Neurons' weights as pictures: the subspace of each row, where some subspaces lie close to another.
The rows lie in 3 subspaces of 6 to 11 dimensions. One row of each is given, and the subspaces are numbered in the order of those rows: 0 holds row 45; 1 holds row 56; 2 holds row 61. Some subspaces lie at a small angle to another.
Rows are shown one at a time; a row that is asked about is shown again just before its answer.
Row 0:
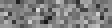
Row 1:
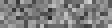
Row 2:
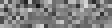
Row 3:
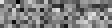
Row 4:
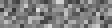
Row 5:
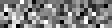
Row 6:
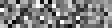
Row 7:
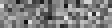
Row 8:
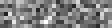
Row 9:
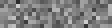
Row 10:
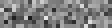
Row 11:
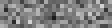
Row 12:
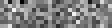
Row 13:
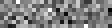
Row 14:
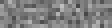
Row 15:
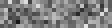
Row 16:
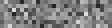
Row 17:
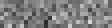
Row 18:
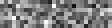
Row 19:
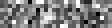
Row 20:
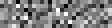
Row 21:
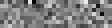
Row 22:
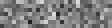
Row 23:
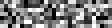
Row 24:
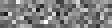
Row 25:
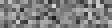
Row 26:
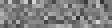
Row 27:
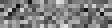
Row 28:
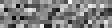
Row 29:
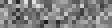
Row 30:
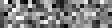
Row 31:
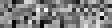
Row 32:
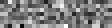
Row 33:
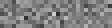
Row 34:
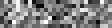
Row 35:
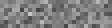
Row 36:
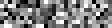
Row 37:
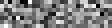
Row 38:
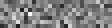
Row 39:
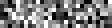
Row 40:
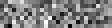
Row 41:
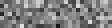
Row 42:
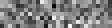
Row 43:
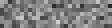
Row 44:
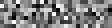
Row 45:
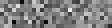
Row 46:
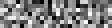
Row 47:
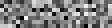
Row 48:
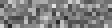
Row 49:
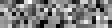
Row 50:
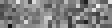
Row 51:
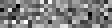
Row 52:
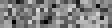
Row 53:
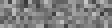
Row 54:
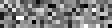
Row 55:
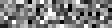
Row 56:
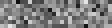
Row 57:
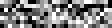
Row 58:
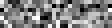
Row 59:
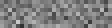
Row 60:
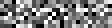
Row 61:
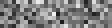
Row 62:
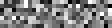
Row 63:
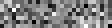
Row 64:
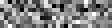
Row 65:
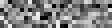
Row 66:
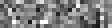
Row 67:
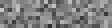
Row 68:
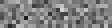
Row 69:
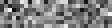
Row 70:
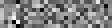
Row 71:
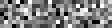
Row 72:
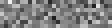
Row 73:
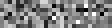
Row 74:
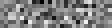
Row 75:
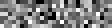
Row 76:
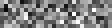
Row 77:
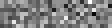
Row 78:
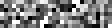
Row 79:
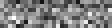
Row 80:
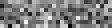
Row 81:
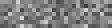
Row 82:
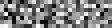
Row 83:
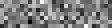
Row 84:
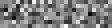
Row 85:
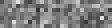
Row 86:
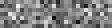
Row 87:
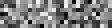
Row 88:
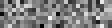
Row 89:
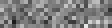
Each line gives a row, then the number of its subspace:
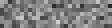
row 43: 1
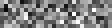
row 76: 0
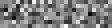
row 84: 0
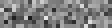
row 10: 0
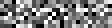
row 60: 2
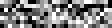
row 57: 1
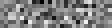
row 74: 1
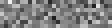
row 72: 1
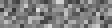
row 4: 2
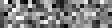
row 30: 1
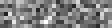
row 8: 2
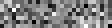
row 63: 0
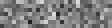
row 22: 2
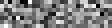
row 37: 1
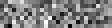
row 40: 0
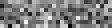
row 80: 0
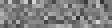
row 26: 1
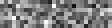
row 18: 2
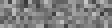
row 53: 2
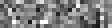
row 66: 1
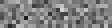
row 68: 0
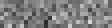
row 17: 0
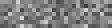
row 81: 1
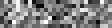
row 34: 0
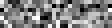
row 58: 2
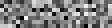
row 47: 1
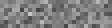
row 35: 0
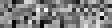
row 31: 2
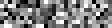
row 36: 1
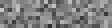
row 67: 0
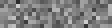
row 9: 1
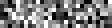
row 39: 1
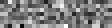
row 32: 1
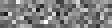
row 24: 2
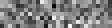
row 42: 1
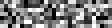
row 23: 1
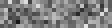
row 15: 1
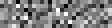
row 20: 0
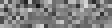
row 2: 0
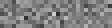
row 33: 2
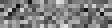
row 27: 2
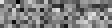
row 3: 2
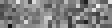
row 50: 0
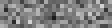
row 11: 1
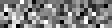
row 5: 0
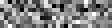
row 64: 2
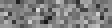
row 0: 2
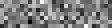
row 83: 1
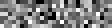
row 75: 2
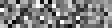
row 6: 0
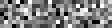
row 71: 0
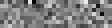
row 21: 1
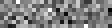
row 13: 1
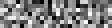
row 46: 0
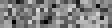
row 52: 2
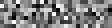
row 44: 1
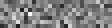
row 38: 0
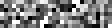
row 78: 0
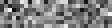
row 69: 1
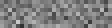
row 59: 1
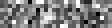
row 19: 2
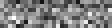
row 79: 0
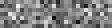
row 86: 1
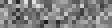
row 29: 1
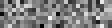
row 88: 0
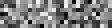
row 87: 1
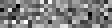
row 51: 0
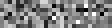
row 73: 2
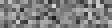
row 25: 1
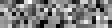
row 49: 1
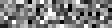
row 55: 1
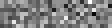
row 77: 0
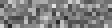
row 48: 0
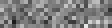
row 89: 0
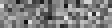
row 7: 0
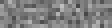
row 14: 1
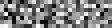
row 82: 1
